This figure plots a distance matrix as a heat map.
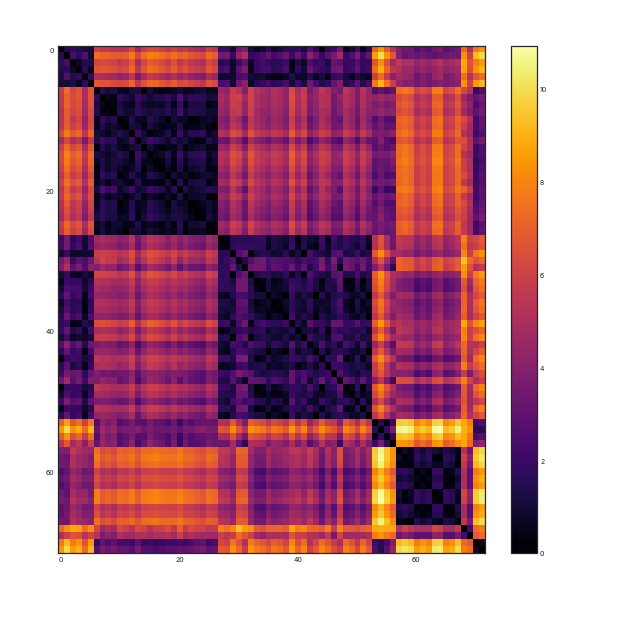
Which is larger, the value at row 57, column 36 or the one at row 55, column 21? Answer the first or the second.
the first
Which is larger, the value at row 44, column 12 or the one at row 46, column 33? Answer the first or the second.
the first
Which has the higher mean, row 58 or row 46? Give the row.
58
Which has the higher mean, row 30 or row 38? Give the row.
30
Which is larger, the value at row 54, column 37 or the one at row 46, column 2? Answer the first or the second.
the first
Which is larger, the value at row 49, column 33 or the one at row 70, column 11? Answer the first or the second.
the second
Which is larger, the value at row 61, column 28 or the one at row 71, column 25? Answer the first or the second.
the first
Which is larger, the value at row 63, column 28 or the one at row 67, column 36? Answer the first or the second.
the first
